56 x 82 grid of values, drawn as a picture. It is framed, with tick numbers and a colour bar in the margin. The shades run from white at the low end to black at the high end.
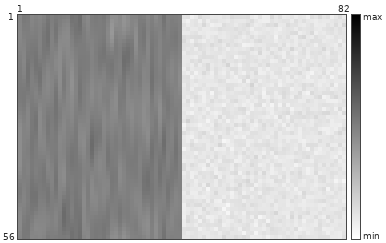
It is made of 1 by 2 panels. Panel 1,1: middling, streaked downward, faint in contrast. Panel 1,2: very low, fine-grained, faint in contrast.
